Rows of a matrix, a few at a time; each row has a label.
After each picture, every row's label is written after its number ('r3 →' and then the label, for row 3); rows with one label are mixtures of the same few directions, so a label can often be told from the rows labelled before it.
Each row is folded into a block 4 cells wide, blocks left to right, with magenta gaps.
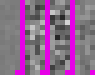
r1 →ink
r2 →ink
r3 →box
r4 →ink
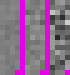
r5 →ink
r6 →box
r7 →box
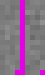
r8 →ink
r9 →box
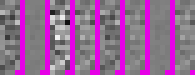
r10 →box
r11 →box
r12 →box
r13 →box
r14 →box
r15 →box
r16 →ink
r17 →box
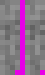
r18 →ink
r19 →ink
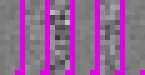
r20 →ink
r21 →box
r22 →box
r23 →ink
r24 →ink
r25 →box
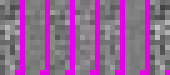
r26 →ink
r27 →box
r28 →box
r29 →box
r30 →ink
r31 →ink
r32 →ink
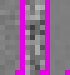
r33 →box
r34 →ink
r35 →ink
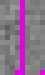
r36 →ink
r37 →box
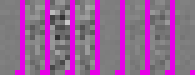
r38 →box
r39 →ink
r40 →box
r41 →ink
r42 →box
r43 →ink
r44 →box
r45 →box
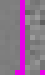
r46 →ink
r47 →box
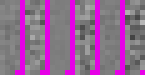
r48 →ink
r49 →box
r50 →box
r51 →ink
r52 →box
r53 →box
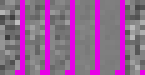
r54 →box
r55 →ink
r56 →box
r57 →ink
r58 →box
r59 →ink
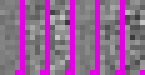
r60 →box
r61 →ink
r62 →box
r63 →ink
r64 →ink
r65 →box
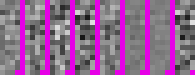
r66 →box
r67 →ink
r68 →ink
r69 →box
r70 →ink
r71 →box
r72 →box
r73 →box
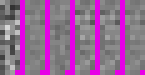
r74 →ink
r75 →box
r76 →ink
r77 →box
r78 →box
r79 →box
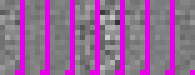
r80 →box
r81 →ink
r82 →box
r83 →ink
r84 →box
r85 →box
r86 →box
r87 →box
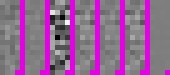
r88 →ink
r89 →box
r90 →box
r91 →box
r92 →box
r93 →box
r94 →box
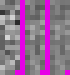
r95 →box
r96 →ink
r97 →ink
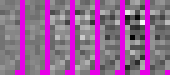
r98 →box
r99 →ink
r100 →box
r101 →box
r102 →box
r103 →box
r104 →box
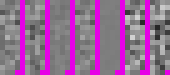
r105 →box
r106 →ink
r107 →ink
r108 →box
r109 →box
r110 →box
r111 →ink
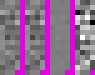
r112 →box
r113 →box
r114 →box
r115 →box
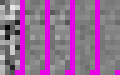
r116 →ink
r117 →box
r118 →box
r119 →ink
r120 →box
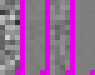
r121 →box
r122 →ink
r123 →ink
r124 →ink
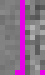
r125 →box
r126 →ink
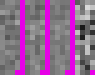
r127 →box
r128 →ink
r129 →ink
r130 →ink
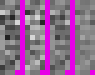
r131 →box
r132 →box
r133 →box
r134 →box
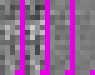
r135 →ink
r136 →ink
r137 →box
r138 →box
